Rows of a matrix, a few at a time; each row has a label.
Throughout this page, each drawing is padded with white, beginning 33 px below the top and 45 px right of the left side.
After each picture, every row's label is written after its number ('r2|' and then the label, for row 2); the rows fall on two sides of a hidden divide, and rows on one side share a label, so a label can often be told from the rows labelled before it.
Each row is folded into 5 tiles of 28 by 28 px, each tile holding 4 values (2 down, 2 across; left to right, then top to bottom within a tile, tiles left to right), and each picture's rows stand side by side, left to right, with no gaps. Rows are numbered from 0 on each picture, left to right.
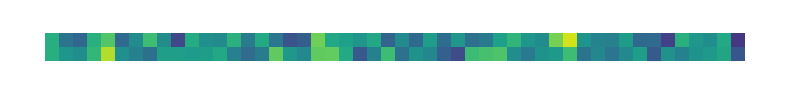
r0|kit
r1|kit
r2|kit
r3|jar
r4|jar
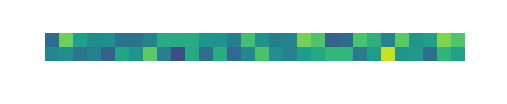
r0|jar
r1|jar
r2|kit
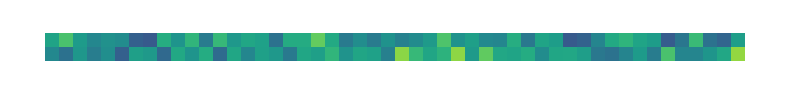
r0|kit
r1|kit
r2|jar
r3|kit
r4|kit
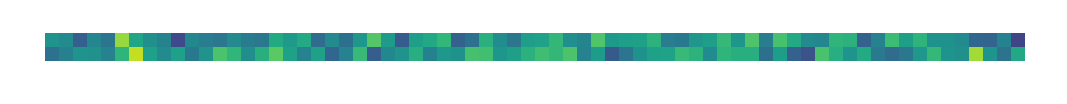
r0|jar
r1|jar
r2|jar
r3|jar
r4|jar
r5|jar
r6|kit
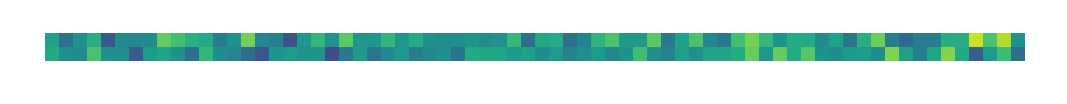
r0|kit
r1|kit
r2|jar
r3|kit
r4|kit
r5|kit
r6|jar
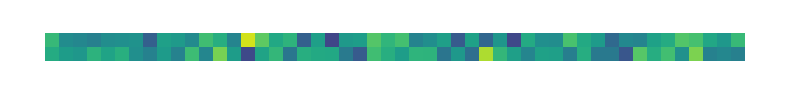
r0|kit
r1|jar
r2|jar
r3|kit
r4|jar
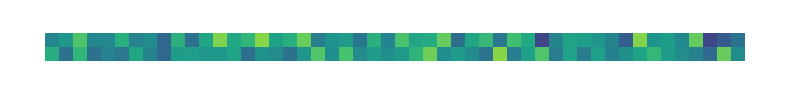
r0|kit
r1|jar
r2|jar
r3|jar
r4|kit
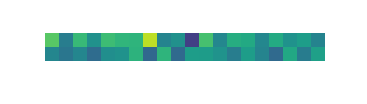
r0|jar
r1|jar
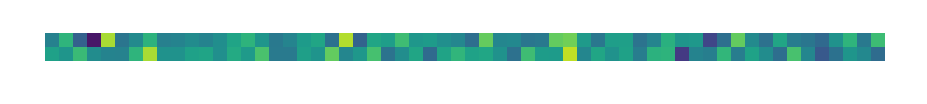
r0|jar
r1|kit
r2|jar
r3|jar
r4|kit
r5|kit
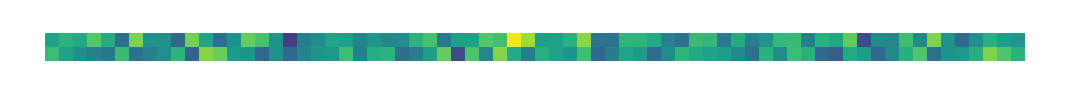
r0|jar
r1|kit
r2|kit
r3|jar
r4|jar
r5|kit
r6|jar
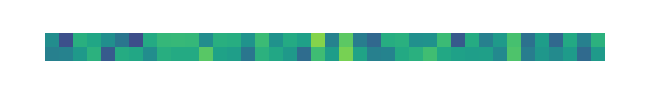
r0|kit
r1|kit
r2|jar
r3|kit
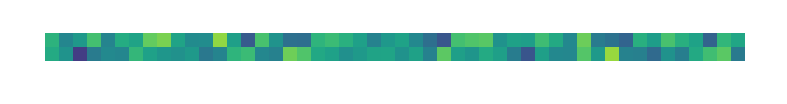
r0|jar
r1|kit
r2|kit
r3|jar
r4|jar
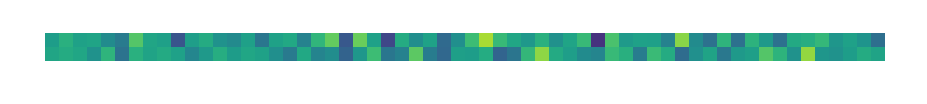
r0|jar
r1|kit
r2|kit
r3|jar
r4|kit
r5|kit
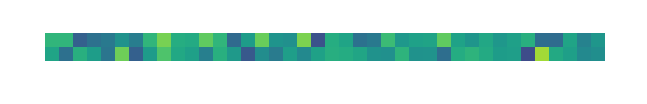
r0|jar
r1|jar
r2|jar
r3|jar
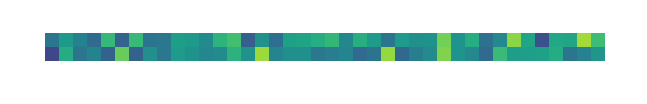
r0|jar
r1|kit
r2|kit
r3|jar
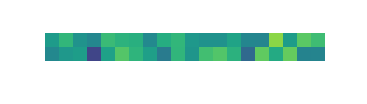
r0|jar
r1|jar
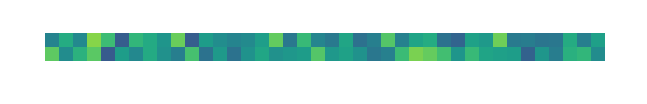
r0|jar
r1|jar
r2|jar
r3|kit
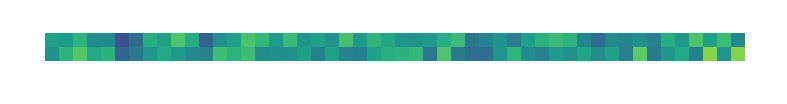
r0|kit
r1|kit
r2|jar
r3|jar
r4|jar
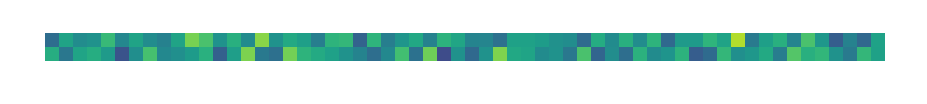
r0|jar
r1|kit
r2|jar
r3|kit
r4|kit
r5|kit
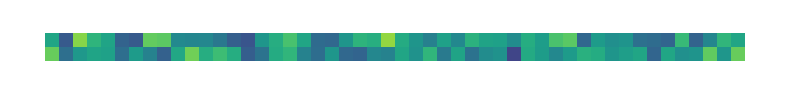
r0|kit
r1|jar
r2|jar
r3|jar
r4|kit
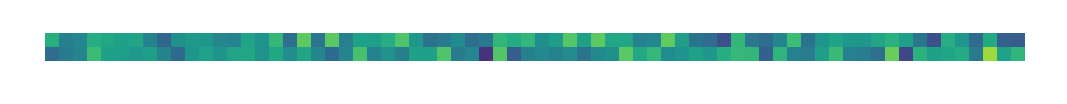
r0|kit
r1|jar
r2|kit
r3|jar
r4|kit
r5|jar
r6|jar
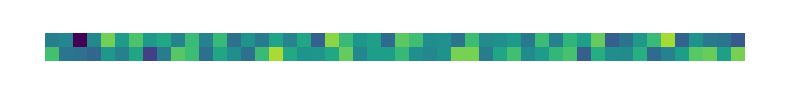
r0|jar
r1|jar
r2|kit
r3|kit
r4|jar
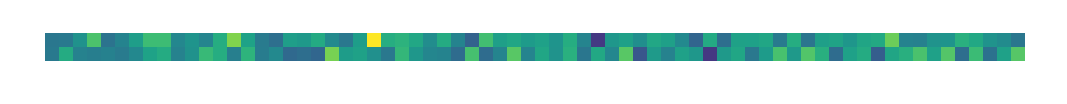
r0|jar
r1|kit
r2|jar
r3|jar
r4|kit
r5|kit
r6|kit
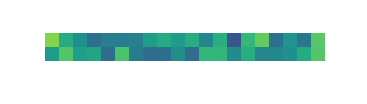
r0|kit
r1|kit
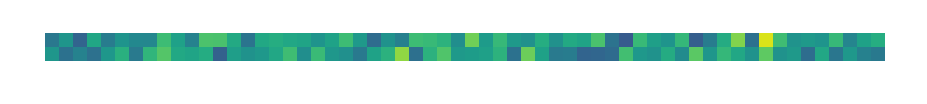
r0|jar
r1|jar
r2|jar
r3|kit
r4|kit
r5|jar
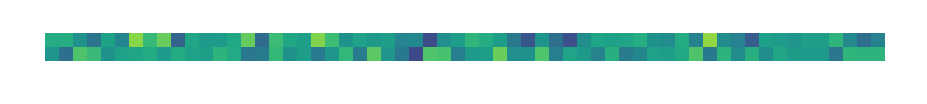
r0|jar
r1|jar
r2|kit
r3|kit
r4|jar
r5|jar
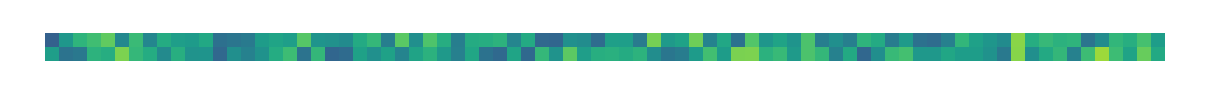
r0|jar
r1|jar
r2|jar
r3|jar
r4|jar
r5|kit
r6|kit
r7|jar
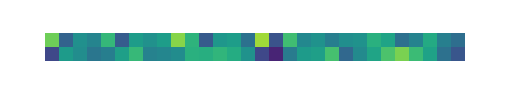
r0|kit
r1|kit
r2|jar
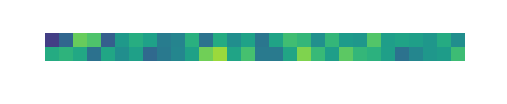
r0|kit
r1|kit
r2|kit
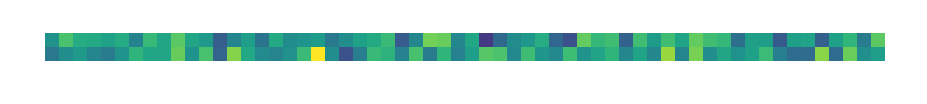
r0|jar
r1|kit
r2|jar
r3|kit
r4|jar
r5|jar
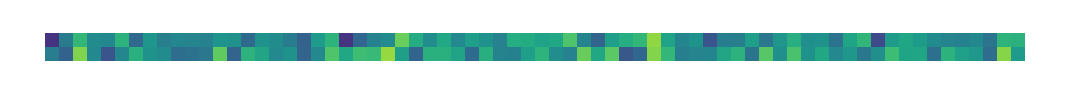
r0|jar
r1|kit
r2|kit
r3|jar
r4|kit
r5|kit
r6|kit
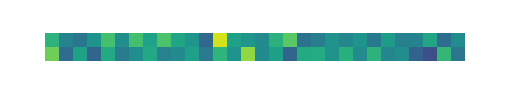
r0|jar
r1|kit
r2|kit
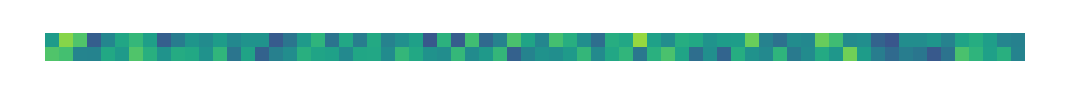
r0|jar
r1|kit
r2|jar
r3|jar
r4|kit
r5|jar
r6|jar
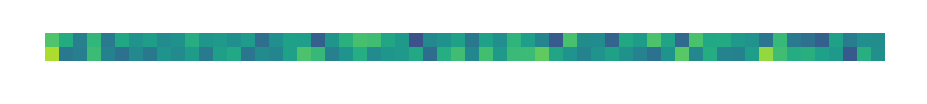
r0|kit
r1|jar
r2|kit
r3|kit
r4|jar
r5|kit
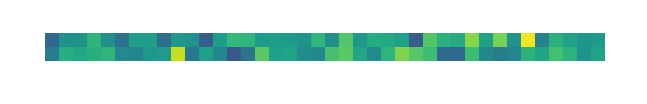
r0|kit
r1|jar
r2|jar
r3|jar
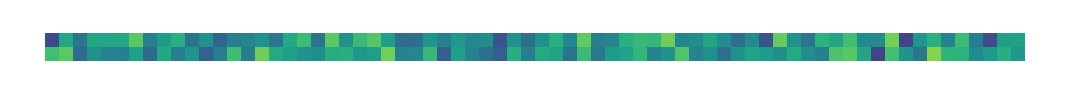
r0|jar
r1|jar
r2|kit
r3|jar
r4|jar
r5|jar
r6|kit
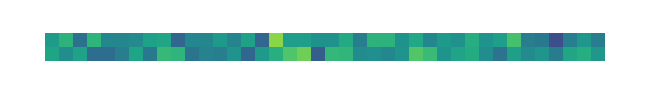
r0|jar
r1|jar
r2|jar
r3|kit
